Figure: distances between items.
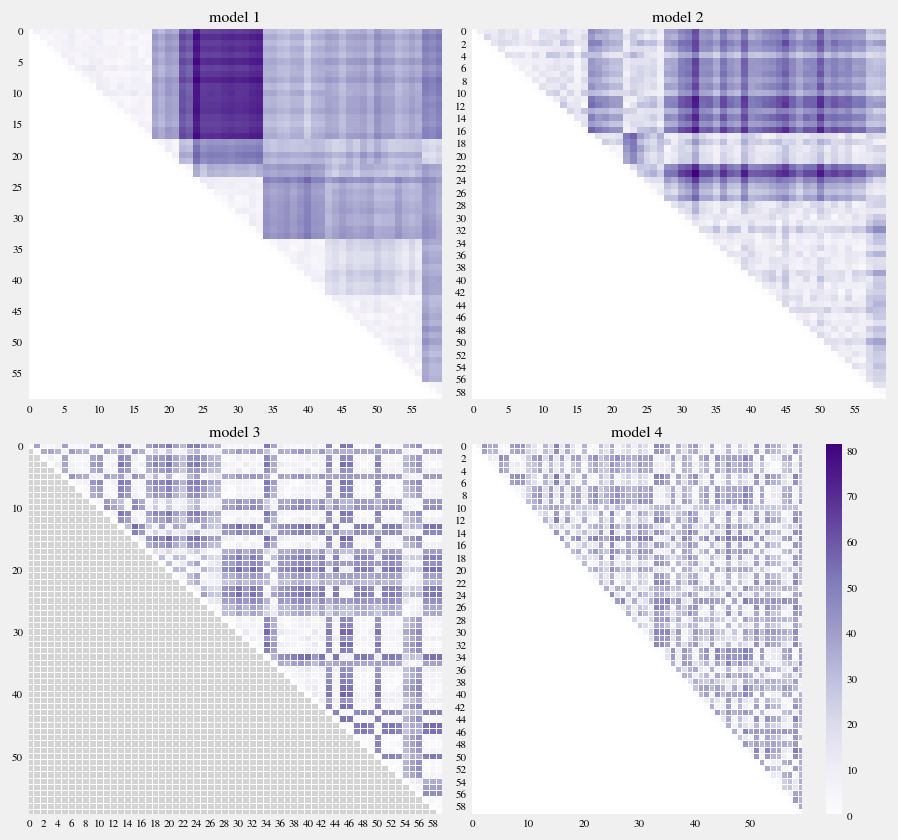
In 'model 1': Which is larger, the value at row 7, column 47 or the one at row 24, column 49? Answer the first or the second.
the second
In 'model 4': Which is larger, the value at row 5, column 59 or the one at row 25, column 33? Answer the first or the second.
the second
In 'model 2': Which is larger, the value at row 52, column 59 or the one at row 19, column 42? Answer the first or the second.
the first
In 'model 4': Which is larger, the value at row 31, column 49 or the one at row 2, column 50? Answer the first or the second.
the second
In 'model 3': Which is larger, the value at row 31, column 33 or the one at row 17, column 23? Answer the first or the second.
the second
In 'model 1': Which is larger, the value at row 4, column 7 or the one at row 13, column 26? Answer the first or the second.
the second
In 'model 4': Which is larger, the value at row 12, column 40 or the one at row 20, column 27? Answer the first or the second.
the first
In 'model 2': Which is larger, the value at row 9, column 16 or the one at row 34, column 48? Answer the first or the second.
the first
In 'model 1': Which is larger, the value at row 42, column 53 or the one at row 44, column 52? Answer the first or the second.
the first
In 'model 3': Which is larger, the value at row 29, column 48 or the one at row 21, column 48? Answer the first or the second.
the second
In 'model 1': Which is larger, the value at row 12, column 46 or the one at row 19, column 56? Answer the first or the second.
the first
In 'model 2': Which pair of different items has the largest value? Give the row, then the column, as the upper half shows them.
23, 32
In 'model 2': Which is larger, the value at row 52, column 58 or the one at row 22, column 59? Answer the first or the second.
the second
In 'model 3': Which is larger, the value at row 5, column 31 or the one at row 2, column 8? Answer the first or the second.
the first
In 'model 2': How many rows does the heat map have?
60
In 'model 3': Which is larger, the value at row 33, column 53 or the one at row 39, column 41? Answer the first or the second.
the second
